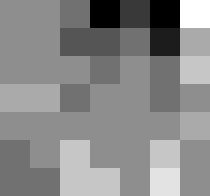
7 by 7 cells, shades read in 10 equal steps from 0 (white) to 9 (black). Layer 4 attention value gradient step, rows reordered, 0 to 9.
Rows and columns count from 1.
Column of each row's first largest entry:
4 6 4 3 1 1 1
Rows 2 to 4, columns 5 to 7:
5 8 3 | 4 5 2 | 4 5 4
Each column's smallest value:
3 3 2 2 4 1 0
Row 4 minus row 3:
-1 -1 1 -1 0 0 2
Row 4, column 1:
3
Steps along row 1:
same up up down up down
